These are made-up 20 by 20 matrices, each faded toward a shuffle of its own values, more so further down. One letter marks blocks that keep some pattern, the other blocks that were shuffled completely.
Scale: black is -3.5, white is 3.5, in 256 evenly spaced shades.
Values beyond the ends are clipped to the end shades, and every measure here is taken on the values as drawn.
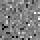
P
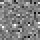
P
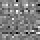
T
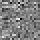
T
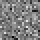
P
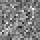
P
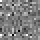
T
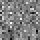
T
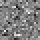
P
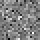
P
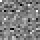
T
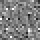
P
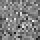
P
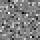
P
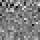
T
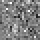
P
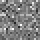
T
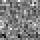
T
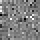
T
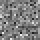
P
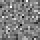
P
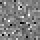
P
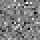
T
